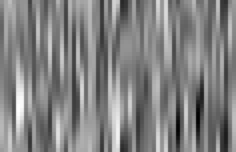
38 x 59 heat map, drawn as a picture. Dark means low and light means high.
The ninth with the lowest average is the bottom right. Overall the values sit about 50% of the way up the scale. The values follow a bell shape. The grain runs up and down. No overall slope runs across the table.
